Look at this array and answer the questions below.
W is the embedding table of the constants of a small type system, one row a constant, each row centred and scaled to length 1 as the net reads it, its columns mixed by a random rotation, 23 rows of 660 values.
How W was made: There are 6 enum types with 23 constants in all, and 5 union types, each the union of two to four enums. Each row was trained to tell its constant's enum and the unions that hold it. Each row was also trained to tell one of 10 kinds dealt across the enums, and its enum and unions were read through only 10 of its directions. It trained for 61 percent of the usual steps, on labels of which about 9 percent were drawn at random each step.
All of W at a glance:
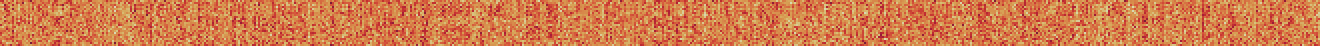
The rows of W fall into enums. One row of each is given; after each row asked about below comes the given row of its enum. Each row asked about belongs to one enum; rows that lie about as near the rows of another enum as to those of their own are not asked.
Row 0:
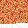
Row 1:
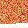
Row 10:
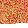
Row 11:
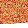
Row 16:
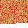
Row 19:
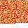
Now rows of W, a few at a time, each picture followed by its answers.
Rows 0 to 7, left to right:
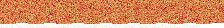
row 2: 10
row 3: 16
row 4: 10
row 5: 16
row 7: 16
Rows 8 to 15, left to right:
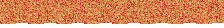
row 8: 10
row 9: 11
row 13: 10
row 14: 19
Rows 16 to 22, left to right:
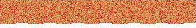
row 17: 16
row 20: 11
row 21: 0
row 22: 11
